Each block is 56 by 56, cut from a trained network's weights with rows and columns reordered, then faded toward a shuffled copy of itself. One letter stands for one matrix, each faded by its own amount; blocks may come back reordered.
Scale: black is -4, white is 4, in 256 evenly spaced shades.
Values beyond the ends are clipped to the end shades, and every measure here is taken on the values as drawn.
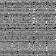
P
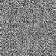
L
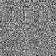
L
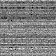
P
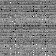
P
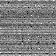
P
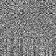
L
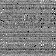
P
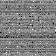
P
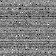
P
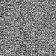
L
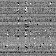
P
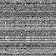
P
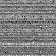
P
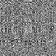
L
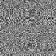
L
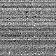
P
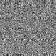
L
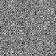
L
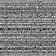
P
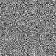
L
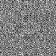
L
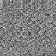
L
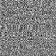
L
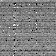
P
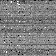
P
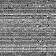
P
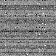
P
